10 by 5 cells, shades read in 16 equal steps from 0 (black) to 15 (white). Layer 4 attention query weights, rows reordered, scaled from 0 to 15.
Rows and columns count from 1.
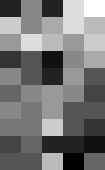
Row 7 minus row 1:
6 -1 7 -8 -10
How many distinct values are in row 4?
5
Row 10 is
5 5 11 0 6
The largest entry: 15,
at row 1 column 5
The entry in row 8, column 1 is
7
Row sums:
40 54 54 27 29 35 34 34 15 27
